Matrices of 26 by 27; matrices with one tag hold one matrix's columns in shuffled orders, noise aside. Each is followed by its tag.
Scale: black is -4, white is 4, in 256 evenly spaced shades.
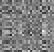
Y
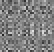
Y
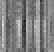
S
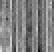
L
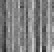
L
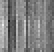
S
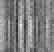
S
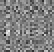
Y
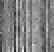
L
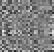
Y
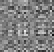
Y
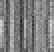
S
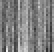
L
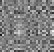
Y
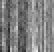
L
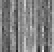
L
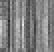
S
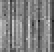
S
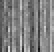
L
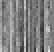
L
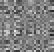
Y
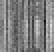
S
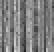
L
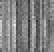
S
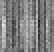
S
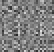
Y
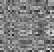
Y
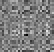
Y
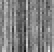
L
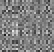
Y
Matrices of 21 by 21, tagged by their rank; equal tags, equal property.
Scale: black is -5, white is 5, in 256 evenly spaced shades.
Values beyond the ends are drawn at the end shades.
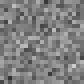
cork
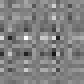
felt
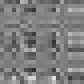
felt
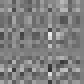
felt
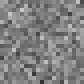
cork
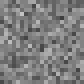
cork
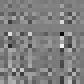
felt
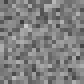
cork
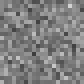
cork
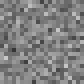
cork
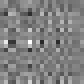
felt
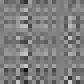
felt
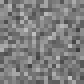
cork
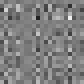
felt
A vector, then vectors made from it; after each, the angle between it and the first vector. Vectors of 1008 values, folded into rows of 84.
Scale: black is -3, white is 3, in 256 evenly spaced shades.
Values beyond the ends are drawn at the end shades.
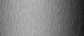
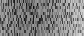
partly opposed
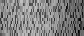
partly aligned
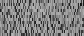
orthogonal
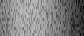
nearly parallel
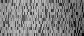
partly aligned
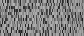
orthogonal
